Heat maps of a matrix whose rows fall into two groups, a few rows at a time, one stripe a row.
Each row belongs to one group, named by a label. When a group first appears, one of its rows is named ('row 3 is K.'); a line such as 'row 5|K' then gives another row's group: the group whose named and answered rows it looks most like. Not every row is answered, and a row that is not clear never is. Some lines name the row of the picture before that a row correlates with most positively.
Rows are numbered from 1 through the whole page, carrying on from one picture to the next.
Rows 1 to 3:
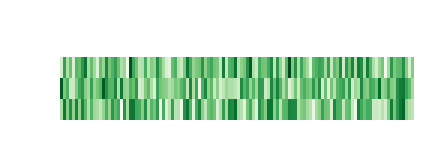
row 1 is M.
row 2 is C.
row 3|M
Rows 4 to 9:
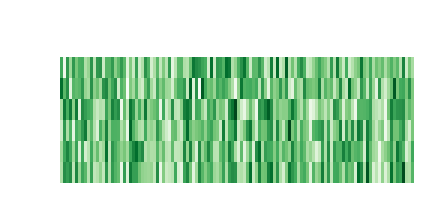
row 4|C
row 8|M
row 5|C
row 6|M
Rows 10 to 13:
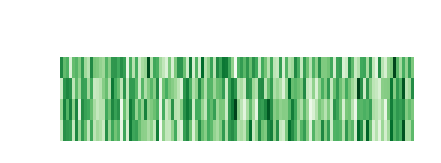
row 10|C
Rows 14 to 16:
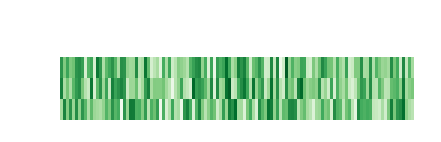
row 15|C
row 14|C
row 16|M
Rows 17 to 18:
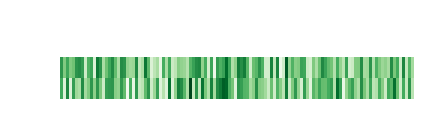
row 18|C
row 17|C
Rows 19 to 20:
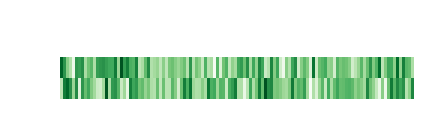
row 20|M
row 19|C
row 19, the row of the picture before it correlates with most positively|17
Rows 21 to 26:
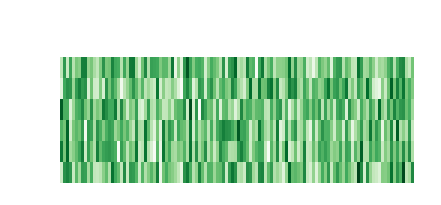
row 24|C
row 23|C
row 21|M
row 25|C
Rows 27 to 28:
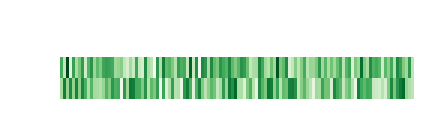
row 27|C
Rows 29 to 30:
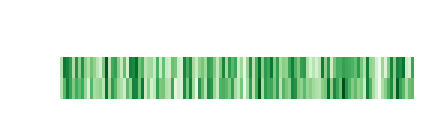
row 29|M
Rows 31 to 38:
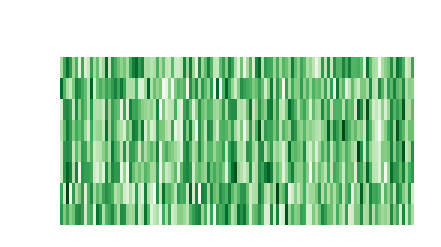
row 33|M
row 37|C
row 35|M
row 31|M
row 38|C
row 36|M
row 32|C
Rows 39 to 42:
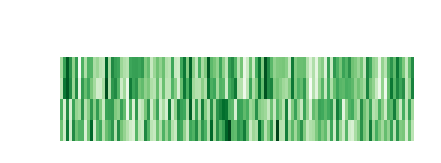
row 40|M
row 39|M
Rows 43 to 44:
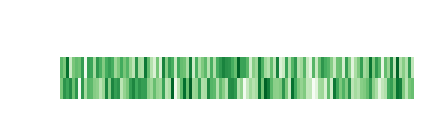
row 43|C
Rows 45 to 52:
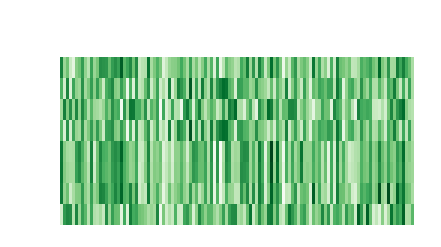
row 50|C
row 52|M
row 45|C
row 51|C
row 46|C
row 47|M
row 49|C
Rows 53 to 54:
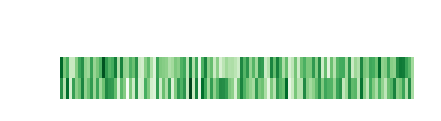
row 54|C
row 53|C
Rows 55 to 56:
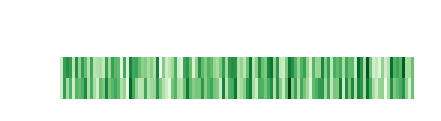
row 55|M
